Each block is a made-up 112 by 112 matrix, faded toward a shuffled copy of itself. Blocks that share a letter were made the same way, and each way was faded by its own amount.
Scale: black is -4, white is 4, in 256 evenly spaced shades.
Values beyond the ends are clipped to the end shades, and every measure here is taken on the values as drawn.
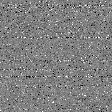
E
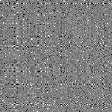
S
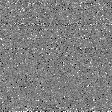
E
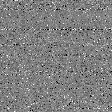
E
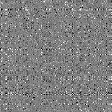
S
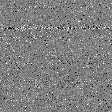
E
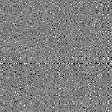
S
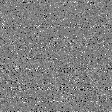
E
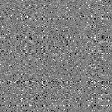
S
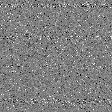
E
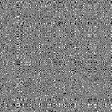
S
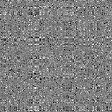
S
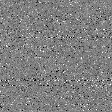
E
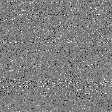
E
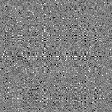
S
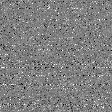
E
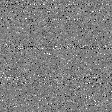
E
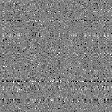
S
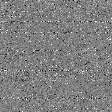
E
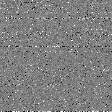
E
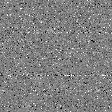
E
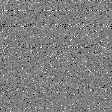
E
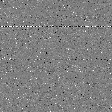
E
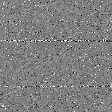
E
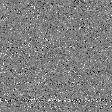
E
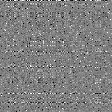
S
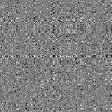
S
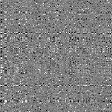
S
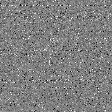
E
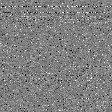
E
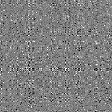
S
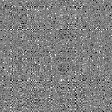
S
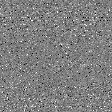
E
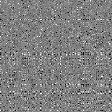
S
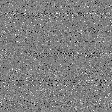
E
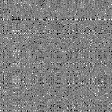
S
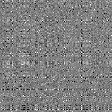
S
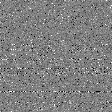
E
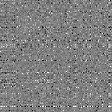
S
